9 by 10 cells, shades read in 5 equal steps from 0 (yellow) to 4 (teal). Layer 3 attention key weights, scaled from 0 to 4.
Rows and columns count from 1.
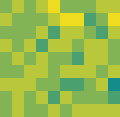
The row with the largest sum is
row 7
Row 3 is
2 2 2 1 3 1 1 2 3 1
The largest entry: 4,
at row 7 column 10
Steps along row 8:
down up down up down up same same up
